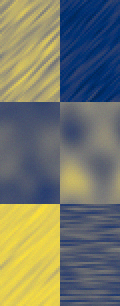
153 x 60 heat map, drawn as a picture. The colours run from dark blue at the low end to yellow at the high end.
It is made of 3 by 2 panels. Panel 1,1: high, slanting up to the right. Panel 1,2: very low, slanting up to the right, faint in contrast. Panel 2,1: low, smooth. Panel 2,2: middling, smooth, strong in contrast. Panel 3,1: very high, slanting up to the right, faint in contrast. Panel 3,2: low, streaked across.
